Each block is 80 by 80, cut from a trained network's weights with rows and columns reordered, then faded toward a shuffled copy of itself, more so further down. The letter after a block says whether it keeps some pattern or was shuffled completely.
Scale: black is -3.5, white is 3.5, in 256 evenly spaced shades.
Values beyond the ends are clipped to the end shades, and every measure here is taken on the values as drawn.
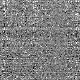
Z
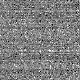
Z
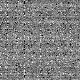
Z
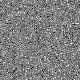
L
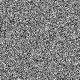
L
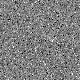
L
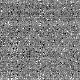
Z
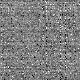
Z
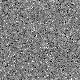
L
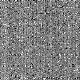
Z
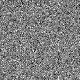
Z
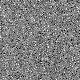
L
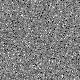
L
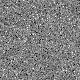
L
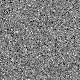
L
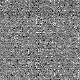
Z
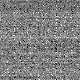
Z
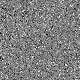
L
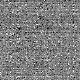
Z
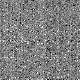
Z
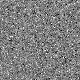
L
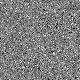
L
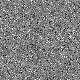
L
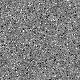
L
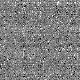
Z
